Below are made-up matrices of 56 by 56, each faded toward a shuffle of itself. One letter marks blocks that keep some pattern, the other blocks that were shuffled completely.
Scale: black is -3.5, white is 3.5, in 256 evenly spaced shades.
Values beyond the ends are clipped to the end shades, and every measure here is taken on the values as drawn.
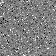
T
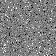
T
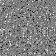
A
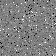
T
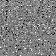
A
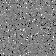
T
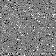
A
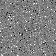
T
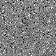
A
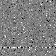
A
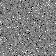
T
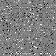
A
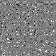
A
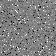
T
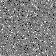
T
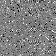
A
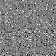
A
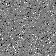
T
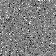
T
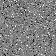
T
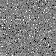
A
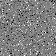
T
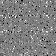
A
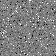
T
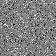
T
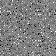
A
